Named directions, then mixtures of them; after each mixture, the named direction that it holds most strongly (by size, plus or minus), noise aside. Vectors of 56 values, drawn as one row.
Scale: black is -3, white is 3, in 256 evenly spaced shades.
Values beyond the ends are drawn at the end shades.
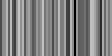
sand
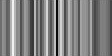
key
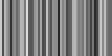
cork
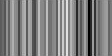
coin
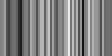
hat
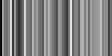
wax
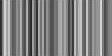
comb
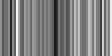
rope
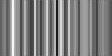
key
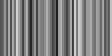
rope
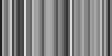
wax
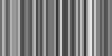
coin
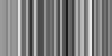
coin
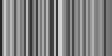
comb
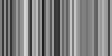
cork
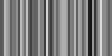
comb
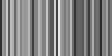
sand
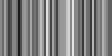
hat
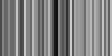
rope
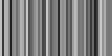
cork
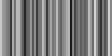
wax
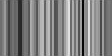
hat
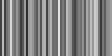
cork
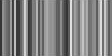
wax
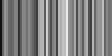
coin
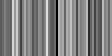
coin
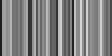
comb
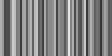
comb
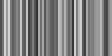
comb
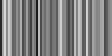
comb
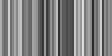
hat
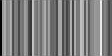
wax
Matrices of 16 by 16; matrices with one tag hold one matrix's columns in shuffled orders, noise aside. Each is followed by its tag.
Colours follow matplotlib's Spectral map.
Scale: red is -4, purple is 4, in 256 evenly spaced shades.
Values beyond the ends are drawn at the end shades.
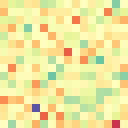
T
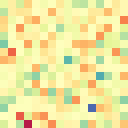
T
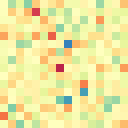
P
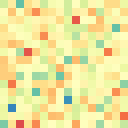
T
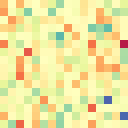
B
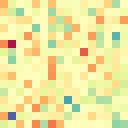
B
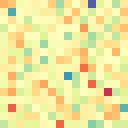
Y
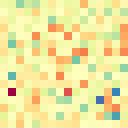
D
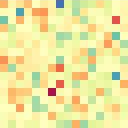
Y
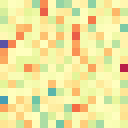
P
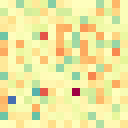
D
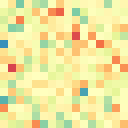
P
